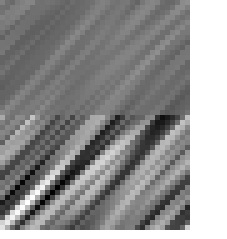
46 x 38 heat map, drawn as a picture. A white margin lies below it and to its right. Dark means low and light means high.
Roughest part: bottom left. Odd rows or columns: none. Grain: diagonal, up to the right. Seam: horizontal, 50% of the way down, the top part calmer.
